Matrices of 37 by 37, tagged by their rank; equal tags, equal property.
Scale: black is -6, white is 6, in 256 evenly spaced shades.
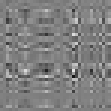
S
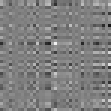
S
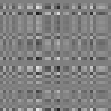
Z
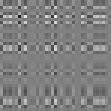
Z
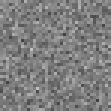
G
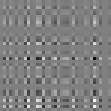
Z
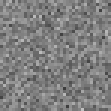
G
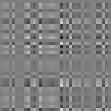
Z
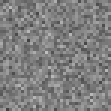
G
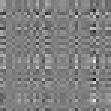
S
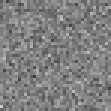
G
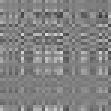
S
